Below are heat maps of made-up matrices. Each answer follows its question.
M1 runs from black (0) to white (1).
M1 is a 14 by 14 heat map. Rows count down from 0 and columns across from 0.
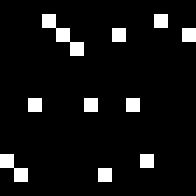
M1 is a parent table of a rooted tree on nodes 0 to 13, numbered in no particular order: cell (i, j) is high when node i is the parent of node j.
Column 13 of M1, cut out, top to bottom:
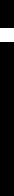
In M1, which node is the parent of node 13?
2
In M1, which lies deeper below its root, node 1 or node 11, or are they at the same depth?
node 11
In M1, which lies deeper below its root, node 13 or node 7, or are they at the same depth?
node 13
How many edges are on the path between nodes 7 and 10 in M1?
4
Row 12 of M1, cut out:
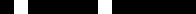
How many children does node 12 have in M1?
2
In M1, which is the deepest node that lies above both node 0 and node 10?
11
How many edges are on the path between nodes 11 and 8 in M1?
5
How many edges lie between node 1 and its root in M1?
1
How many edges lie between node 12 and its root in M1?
0
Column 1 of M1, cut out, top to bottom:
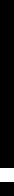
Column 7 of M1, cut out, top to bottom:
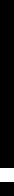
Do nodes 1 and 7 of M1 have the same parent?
yes
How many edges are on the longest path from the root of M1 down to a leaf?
3
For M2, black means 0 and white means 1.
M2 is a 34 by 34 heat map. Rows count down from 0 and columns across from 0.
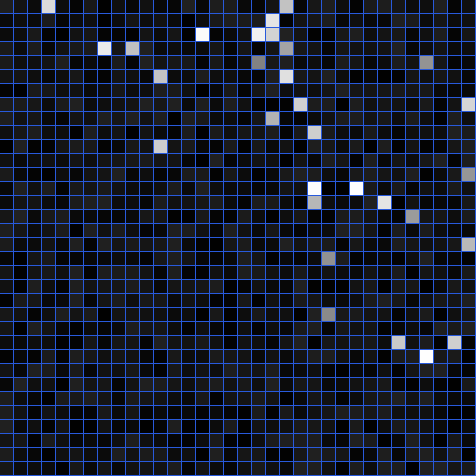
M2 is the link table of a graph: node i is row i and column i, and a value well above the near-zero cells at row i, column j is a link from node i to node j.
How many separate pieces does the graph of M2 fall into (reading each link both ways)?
7
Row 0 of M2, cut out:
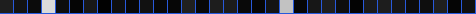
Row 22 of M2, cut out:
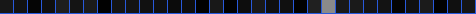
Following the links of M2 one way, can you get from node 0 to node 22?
yes
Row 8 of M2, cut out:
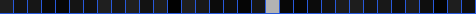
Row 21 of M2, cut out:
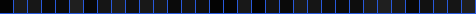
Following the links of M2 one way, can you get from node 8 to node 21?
no
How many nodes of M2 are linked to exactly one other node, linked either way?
11
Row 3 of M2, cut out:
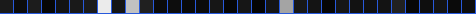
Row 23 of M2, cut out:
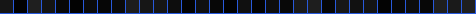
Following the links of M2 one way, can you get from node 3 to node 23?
yes
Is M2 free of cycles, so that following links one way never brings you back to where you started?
yes
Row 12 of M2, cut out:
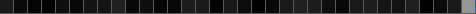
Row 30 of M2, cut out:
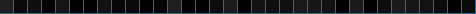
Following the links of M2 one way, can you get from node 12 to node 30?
no
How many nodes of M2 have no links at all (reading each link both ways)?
4
